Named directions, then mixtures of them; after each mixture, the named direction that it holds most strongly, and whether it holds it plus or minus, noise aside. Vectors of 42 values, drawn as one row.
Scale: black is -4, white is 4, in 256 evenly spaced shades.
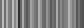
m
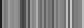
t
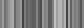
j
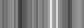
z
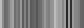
j, plus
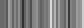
m, minus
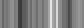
z, plus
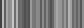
m, plus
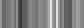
z, plus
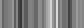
z, plus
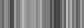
j, minus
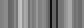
z, minus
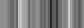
z, minus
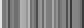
t, minus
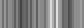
z, plus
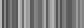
m, minus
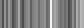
m, minus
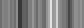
z, plus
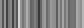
m, minus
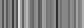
m, minus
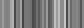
j, plus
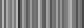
m, plus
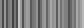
m, minus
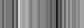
z, minus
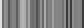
t, minus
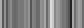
z, plus
